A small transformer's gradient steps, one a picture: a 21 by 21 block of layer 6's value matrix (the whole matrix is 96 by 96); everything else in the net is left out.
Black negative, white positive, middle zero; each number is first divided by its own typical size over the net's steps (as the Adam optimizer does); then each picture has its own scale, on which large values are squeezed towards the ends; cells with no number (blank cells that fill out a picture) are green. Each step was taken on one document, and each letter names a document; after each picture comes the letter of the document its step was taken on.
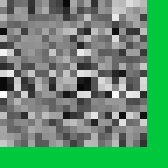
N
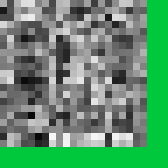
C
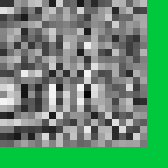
C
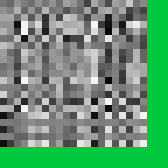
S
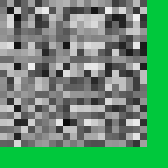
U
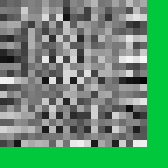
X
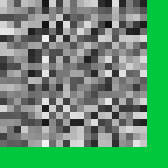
X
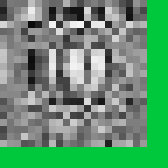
C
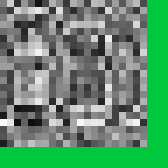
U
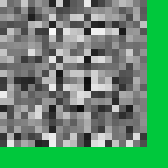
C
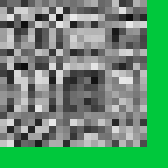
U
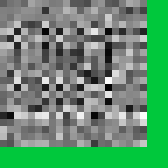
S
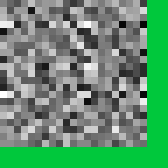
N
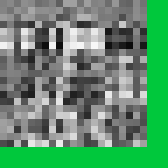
S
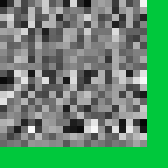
N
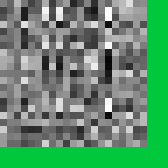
S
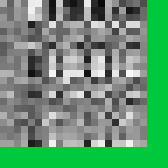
C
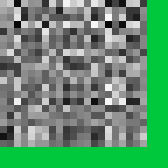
S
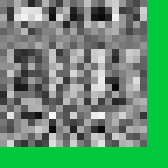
C
